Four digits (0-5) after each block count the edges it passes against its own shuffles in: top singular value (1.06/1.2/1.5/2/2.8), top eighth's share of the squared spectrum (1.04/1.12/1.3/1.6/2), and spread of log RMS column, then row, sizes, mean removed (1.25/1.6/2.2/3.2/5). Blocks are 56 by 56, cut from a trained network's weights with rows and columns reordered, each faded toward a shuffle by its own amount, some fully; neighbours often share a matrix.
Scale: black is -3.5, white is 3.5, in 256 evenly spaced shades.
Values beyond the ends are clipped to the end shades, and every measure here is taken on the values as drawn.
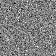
0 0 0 0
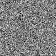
0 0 0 0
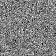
0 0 0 0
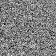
0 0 0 0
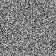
0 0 0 0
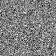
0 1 0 0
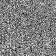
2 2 0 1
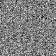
2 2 0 1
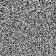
1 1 0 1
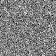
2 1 0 0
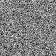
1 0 0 0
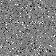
2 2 0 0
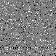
3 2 0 2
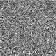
2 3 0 1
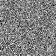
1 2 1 1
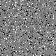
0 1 0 0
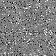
2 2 0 1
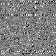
3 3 0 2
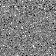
2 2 0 1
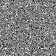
2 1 0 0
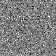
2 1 0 0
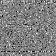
3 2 0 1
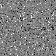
2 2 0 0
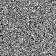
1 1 0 0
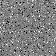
1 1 0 0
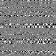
4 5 1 4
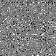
2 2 0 2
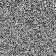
2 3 0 1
